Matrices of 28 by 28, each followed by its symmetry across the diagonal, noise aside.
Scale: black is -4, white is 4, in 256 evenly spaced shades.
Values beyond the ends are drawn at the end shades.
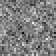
antisymmetric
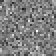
neither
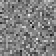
neither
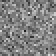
neither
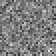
symmetric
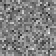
symmetric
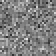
antisymmetric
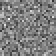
neither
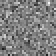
antisymmetric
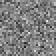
neither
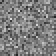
symmetric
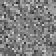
antisymmetric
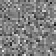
antisymmetric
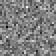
antisymmetric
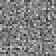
antisymmetric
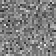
neither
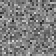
neither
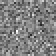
neither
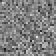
symmetric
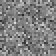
antisymmetric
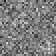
symmetric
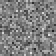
antisymmetric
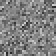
symmetric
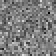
neither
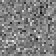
antisymmetric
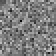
symmetric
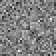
symmetric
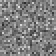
symmetric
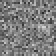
neither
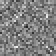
symmetric
